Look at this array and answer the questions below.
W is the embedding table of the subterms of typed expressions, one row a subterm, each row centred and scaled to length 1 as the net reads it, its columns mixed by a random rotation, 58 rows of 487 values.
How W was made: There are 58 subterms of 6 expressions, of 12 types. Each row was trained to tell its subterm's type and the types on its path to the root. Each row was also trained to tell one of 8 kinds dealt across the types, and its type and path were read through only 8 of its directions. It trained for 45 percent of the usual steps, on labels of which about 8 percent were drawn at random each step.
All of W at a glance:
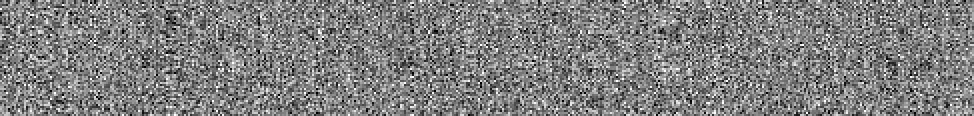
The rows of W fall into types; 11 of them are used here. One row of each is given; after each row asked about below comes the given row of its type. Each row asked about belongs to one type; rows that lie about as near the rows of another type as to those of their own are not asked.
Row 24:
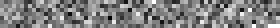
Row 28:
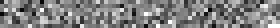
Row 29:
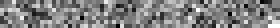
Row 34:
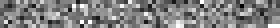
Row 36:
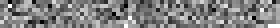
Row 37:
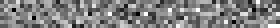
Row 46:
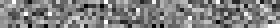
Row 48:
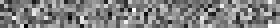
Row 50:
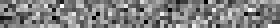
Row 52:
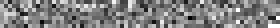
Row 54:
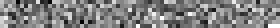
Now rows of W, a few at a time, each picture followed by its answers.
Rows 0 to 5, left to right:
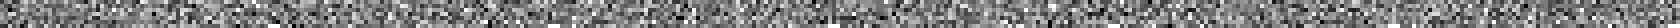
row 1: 37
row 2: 48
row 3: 37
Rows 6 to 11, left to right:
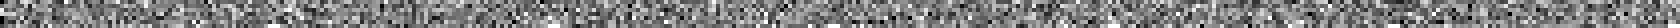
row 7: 29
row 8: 24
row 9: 36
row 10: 24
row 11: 48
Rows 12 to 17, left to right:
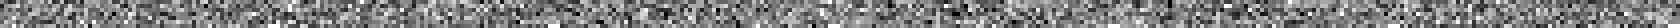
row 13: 29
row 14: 36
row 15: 54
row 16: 54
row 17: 28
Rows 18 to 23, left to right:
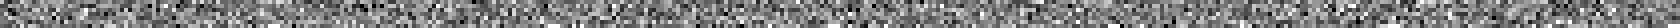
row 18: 36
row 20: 36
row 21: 52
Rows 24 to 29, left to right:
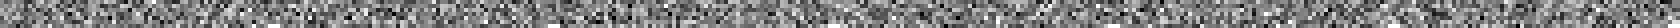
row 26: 48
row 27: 29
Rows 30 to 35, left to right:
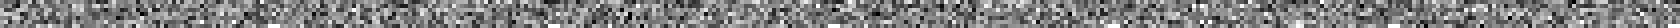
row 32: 24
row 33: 29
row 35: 24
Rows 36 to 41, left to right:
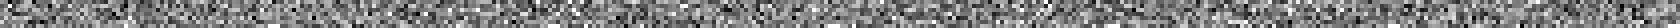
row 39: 24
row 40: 54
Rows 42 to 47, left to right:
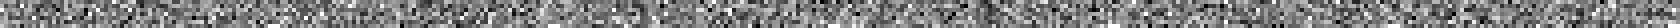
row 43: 28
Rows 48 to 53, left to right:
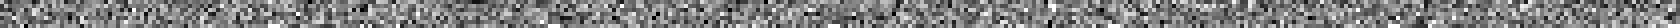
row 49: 28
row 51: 37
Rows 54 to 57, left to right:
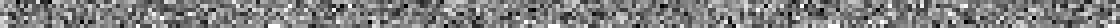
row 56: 29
